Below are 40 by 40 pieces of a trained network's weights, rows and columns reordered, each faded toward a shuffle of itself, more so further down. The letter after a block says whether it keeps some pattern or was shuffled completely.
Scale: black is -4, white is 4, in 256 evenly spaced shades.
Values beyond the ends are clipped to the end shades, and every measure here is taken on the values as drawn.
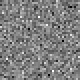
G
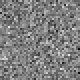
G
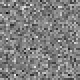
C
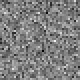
G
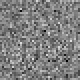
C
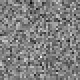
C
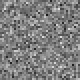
G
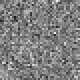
G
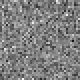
G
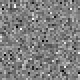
G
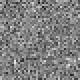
C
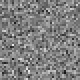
C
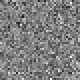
C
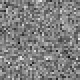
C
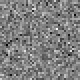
G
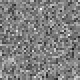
G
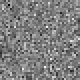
G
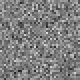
C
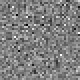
C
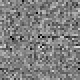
C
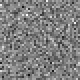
G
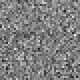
G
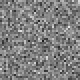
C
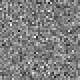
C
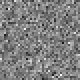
G
